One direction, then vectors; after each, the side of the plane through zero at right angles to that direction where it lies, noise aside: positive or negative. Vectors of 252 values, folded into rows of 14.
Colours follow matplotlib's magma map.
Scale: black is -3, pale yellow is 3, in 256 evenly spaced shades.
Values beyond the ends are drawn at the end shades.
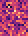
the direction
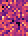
positive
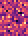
negative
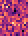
negative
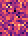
negative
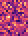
negative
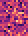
positive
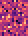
negative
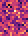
positive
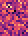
negative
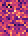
positive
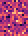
positive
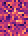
positive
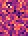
negative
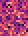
positive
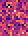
positive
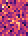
negative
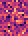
positive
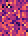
positive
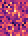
positive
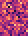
negative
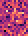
positive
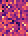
positive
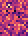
negative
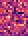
negative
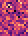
negative
